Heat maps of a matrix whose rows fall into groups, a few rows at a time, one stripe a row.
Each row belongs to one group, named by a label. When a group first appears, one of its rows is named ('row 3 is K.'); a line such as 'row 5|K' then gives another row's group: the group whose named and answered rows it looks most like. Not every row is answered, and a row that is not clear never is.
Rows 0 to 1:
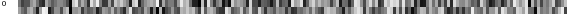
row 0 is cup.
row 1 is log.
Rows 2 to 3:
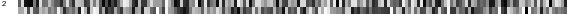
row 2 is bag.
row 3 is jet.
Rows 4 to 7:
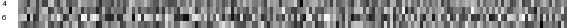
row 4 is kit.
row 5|log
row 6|jet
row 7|log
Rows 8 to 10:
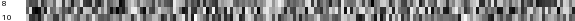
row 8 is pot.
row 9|bag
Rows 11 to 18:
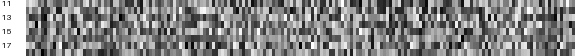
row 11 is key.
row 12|jet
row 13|pot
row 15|log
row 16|pot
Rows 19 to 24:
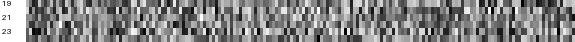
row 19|pot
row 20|kit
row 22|cup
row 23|bag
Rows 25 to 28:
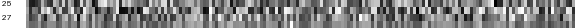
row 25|cup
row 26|key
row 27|log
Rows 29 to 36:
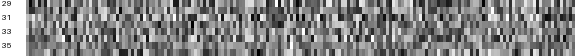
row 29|cup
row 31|jet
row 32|key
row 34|cup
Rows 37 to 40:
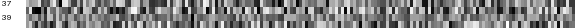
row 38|bag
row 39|key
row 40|kit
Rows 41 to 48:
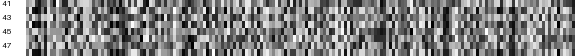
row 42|bag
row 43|key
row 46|jet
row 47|key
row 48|bag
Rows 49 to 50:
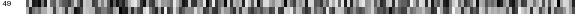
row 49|bag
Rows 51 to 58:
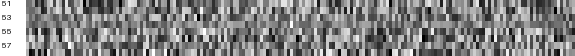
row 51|pot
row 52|pot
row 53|kit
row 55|jet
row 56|jet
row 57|key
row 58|cup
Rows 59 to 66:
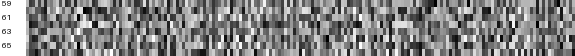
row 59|cup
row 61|log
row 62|cup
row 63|pot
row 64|kit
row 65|log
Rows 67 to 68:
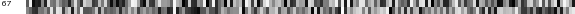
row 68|pot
